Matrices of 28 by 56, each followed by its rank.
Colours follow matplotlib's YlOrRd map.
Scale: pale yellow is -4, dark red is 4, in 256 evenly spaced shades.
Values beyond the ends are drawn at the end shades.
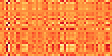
two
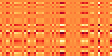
one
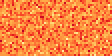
full rank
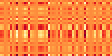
one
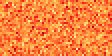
full rank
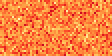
full rank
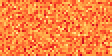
full rank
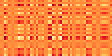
one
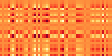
one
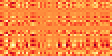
two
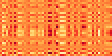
two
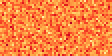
full rank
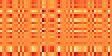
one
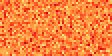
full rank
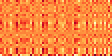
two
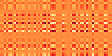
one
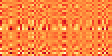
two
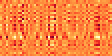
two
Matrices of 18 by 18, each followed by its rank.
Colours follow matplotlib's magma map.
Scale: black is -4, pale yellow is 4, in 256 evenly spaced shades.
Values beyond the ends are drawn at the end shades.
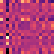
two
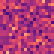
full rank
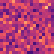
full rank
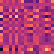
two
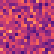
full rank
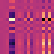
one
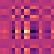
one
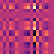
one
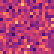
full rank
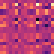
two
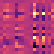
two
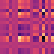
one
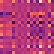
two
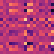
two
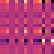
one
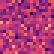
full rank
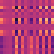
one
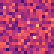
full rank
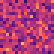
full rank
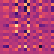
two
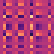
one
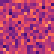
full rank
